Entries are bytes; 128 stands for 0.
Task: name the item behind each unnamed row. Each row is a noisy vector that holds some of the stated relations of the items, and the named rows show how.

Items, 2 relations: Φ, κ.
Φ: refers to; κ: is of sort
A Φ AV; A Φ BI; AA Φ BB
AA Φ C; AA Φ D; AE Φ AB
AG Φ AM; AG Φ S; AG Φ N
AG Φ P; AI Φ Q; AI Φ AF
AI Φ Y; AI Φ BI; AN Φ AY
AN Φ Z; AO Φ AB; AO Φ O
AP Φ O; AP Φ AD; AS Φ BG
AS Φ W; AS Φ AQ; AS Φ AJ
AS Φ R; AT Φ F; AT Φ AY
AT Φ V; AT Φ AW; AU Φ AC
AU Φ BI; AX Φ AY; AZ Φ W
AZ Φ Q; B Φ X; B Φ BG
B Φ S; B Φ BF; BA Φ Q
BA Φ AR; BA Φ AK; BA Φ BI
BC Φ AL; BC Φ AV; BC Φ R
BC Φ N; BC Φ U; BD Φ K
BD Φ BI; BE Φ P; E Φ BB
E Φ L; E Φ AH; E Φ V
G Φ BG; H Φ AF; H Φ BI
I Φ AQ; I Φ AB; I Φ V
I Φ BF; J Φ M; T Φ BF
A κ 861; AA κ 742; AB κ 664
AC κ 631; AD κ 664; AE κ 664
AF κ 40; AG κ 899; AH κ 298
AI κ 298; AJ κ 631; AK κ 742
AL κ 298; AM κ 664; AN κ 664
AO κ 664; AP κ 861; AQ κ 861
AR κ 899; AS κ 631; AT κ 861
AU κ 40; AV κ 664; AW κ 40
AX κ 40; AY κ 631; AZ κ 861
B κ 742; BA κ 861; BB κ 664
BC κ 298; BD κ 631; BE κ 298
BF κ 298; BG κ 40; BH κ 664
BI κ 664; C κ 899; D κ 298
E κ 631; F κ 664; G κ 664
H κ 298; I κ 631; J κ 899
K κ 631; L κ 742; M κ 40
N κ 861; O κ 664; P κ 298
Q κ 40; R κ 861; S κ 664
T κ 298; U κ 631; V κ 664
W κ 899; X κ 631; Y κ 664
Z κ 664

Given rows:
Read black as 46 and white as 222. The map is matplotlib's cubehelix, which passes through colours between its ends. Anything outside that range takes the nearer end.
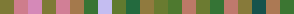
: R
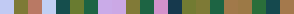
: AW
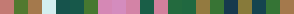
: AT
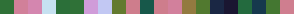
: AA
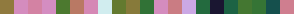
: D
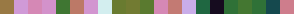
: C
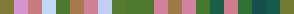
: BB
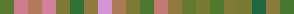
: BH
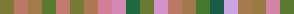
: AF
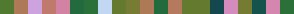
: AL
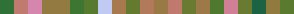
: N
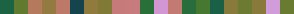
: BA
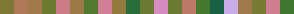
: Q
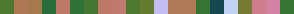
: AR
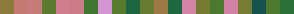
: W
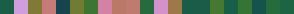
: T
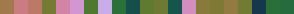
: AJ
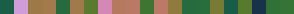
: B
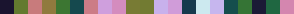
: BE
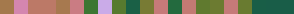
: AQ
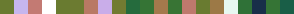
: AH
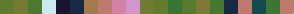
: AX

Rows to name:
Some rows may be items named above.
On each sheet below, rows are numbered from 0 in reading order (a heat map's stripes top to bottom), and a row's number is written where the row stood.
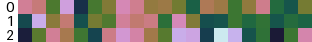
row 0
AY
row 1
T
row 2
BE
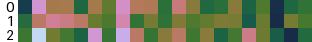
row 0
B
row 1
AS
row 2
X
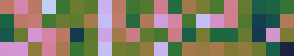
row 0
V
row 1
P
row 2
BC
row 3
AB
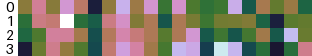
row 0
AO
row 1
E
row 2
A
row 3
BE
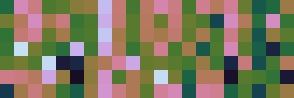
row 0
AM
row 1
AV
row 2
N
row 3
X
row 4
AX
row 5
AE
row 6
AG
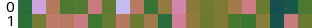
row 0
S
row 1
AZ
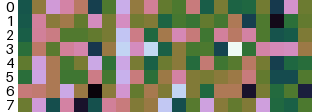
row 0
BC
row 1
G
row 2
AM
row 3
AP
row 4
BG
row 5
S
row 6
AE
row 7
Z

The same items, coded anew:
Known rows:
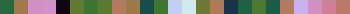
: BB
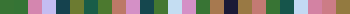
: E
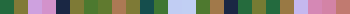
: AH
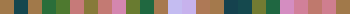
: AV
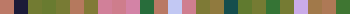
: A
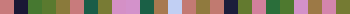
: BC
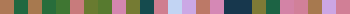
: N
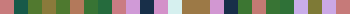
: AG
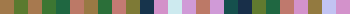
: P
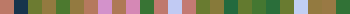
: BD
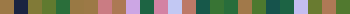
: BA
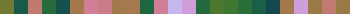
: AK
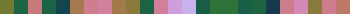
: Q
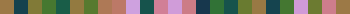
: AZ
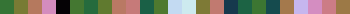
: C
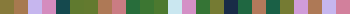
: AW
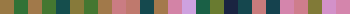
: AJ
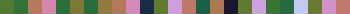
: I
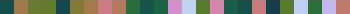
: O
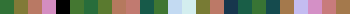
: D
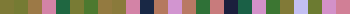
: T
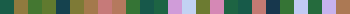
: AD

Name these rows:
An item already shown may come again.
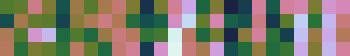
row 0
AQ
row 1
O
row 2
AT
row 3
BE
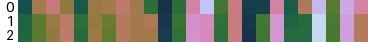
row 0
AB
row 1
AE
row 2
AE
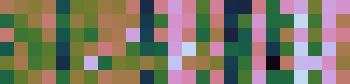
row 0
X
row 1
AE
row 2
G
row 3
AD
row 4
M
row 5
AE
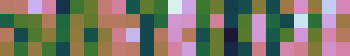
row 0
AY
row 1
AO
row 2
AS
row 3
AJ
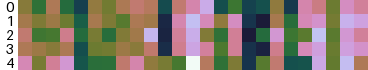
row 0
W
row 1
S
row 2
B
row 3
X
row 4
AN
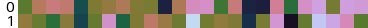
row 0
BF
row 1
J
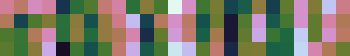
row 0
Z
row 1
AS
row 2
I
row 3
AA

